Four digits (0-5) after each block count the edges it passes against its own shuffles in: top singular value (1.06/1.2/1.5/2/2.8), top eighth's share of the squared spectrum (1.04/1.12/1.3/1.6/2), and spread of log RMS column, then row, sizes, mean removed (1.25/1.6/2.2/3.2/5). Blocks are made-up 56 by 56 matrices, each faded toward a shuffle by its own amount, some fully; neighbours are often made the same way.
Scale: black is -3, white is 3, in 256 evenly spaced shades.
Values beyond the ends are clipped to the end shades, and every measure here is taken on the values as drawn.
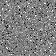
0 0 0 0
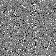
3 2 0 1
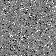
0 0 0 0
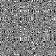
4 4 2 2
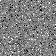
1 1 0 0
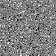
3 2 1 0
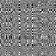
4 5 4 3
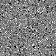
3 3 1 1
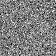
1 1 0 0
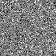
2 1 0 1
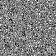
0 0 0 0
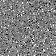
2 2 0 0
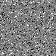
0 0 0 0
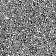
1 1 0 0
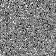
0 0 0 0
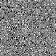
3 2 1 1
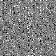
3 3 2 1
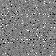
3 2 0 1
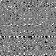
4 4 1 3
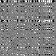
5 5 3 3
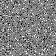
2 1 0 0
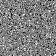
2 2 0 0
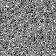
2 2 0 0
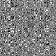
4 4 2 2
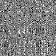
4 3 2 2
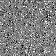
2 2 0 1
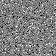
2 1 0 0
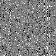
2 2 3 0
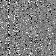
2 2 2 0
